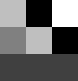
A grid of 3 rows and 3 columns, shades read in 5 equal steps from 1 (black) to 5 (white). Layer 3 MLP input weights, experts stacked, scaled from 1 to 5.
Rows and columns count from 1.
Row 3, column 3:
2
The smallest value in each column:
2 1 1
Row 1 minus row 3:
2 -1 3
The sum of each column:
9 7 8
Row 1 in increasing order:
1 4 5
